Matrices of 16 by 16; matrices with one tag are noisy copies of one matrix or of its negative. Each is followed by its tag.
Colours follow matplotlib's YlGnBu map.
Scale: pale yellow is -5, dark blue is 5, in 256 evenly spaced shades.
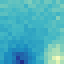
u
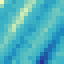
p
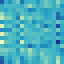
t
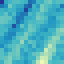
p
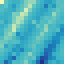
p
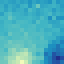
u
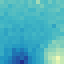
u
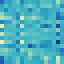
t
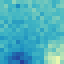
u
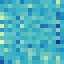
t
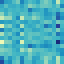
t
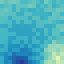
u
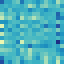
t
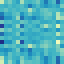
t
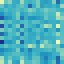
t
